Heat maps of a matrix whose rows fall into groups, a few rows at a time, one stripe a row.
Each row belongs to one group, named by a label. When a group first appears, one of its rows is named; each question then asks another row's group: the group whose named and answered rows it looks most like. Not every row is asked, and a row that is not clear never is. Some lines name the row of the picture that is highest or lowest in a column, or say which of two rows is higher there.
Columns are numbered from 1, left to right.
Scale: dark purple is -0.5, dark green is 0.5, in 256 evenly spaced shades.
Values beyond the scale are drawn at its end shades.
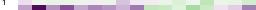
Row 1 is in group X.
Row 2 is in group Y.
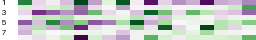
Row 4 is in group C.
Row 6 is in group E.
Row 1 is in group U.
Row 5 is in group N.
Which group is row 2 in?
X
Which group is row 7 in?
X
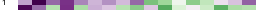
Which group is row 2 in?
N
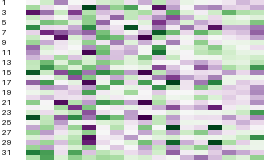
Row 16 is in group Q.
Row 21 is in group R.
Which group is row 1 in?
R
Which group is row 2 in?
U
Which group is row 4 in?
Q
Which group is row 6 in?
U
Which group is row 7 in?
Y
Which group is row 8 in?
R
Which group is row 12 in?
N
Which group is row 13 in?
C
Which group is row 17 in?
E
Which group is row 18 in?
Y
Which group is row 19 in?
U
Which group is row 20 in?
Y
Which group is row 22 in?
Q
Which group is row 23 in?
X
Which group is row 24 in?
R
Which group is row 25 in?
R
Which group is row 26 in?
E
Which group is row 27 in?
Q
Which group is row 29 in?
E
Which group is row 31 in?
R
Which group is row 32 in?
C
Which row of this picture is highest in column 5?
2
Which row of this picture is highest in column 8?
6
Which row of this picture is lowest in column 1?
3
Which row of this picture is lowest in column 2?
7
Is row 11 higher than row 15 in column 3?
Yes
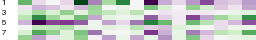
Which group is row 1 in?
U
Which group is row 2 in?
Y
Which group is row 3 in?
C
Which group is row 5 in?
Y
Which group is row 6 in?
C
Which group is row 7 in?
C
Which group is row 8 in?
Q
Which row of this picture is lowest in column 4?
5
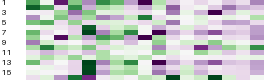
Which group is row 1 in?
R
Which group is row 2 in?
R
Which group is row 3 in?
Q
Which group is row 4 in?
N
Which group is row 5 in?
R
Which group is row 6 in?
U
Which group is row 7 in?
U
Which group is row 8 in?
R
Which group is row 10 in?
C
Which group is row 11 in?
Y
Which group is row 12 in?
C
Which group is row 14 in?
U
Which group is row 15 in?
U
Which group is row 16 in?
E
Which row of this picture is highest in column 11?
16
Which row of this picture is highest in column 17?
10
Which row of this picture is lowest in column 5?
16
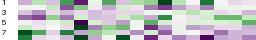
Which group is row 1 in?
E
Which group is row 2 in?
Q
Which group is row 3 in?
Y
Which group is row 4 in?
N
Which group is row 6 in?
U
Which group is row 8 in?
U
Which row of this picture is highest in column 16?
4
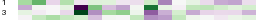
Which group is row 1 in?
R
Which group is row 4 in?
C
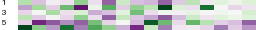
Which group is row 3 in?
N
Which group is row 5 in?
Y
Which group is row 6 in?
R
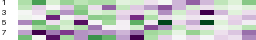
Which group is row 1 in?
C
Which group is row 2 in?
Q
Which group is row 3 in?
Q
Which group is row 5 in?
E
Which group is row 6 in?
C
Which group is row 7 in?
Y
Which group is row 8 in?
R
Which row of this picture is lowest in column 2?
7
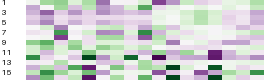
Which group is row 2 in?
N
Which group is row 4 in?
Y
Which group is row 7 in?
N
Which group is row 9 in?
R
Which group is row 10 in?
C
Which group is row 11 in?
Q
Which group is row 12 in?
U
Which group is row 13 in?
N
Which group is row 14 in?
E
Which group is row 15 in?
C
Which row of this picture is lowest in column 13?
15
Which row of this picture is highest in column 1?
12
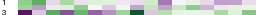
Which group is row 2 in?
Q
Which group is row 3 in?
N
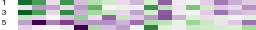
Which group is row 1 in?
R
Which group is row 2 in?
Y
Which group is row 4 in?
Q
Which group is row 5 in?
Y
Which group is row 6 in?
X
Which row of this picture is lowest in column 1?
5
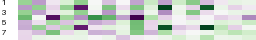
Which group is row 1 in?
Q
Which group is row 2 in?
E
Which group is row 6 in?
E
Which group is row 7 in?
N
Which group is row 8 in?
X
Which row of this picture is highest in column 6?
4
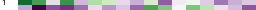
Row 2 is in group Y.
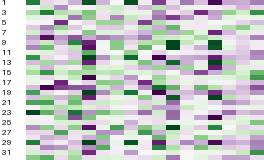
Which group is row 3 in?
C
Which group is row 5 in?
R
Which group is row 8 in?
Y
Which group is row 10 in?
E
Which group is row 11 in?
U
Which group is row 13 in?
E
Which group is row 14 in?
Q
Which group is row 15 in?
C
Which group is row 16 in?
X
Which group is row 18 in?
Y
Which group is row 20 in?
E
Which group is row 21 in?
R
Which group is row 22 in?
C
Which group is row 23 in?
R
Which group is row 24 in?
Q
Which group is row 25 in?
X
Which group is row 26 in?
E
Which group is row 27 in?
N
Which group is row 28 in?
Y
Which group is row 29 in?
U
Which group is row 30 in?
Y
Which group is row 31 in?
X
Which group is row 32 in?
R
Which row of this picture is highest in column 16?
6
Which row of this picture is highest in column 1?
23
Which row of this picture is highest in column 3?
27
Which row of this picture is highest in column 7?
26
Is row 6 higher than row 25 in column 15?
Yes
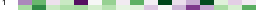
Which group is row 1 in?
E
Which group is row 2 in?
C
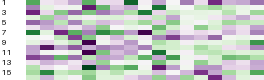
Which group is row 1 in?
U
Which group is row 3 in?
N
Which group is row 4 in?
R
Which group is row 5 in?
N
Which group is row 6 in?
Y
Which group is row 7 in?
R
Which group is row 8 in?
Q
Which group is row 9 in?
X
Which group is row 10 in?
Y
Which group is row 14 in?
U
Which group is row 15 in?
C
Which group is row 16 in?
Q
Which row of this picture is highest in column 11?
12
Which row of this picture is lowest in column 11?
8
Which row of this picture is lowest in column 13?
15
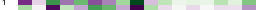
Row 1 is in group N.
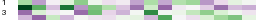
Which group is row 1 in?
Q
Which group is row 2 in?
R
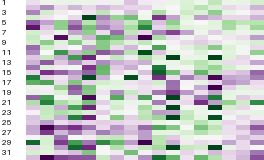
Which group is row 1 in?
X
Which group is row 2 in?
Y
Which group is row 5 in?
N
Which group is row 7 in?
Q
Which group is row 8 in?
R
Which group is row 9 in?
C
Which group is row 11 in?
N
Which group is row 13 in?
Y
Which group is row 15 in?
Y
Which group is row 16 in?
U
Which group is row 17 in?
R
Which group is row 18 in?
Q
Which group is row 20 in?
E
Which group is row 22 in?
E
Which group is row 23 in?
C
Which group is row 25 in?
Y
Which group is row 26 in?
Y
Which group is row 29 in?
R
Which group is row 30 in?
E
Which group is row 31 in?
U
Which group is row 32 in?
Y
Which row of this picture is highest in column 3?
11
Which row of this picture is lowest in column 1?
6
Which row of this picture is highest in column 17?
21
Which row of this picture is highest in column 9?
11
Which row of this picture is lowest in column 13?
21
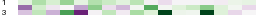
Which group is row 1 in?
C
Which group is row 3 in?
E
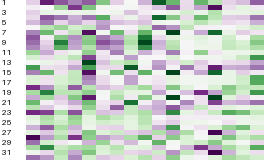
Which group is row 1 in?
Y
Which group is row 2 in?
Q
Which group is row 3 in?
X
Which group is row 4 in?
Y
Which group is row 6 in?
C
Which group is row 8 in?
N
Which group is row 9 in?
N
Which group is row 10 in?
N
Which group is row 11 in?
Q
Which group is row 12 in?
X
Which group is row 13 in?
U
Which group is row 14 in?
U
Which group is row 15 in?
E
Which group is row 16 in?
X
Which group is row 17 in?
X
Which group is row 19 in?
C
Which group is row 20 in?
E
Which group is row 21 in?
U
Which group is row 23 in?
N
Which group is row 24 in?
C
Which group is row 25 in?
C
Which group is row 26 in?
N
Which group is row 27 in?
Q
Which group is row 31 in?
Q
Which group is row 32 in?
N
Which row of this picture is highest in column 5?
13
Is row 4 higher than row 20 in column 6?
Yes
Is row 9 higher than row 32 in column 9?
Yes
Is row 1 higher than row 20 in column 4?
No
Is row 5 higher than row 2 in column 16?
No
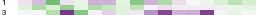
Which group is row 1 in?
N
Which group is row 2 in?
C
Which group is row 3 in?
Q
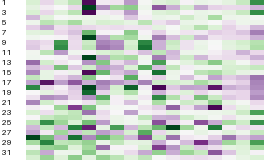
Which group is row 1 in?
X
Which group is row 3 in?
X
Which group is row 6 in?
Y
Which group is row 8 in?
U
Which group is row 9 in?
N
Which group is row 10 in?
N
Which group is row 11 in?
R
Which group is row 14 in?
N
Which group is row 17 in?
Y
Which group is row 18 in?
U
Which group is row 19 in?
U
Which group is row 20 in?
Y
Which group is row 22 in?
Q
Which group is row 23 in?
X
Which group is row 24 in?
C
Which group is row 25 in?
C
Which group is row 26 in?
E
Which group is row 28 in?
R
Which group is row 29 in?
C
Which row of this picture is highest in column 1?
28
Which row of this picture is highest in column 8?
18
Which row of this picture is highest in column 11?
26
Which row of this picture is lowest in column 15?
28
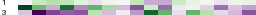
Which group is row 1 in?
C
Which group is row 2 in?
R
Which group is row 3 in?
Y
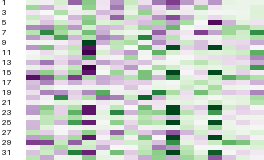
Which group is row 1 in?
Q
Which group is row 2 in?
Q
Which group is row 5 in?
Q
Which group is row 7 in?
C
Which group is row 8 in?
N
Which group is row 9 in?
U
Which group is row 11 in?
X
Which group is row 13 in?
Y
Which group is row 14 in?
X
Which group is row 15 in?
E
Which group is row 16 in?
N
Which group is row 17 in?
Y
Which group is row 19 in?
Y
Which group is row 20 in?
N
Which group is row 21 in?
X
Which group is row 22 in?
E
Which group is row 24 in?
C
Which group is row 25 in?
E
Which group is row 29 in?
N
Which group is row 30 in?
C
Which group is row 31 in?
E
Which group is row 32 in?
Q
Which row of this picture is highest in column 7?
23
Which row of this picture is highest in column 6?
19
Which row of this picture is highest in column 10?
19
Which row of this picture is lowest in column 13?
7
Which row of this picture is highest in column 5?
9
